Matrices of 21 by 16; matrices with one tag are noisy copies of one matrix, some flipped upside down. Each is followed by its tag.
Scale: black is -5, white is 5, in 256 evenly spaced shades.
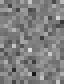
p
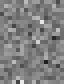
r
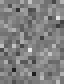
p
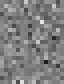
r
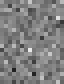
p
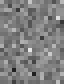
p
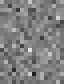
p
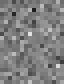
p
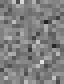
r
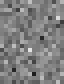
p
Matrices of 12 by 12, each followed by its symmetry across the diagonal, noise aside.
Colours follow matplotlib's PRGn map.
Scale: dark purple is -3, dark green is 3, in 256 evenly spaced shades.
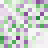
antisymmetric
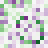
symmetric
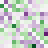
antisymmetric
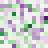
neither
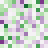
symmetric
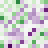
symmetric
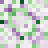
symmetric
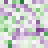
neither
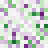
antisymmetric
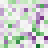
antisymmetric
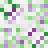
symmetric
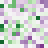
neither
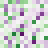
neither
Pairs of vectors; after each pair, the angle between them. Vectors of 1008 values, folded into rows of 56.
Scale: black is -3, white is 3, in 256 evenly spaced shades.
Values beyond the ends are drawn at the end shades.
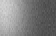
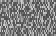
orthogonal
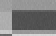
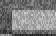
nearly opposite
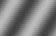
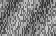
partly opposed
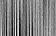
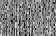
partly aligned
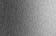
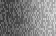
nearly parallel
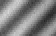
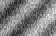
nearly opposite
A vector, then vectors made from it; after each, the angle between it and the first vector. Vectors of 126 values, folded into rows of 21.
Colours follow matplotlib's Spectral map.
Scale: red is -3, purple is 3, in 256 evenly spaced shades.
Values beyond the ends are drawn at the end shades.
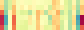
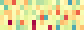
orthogonal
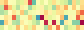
orthogonal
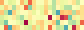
orthogonal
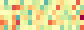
partly aligned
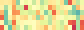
partly aligned
